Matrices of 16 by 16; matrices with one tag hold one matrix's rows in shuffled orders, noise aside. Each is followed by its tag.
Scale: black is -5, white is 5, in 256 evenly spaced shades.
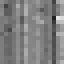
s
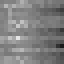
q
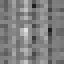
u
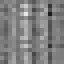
u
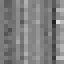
s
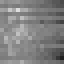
q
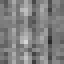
u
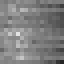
q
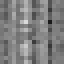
u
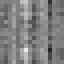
u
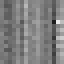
s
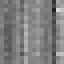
s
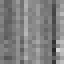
s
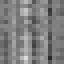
u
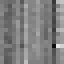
s
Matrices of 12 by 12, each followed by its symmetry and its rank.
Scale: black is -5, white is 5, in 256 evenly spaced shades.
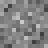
symmetric, full rank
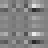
neither, rank one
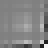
symmetric, rank one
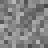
neither, full rank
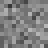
neither, full rank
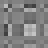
symmetric, rank one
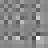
symmetric, rank two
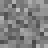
neither, full rank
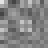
symmetric, rank two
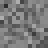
symmetric, full rank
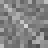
symmetric, full rank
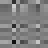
neither, rank one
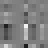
neither, rank one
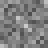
symmetric, full rank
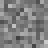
neither, full rank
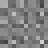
symmetric, rank two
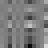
neither, rank one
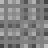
symmetric, rank one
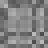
symmetric, rank two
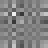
symmetric, rank one
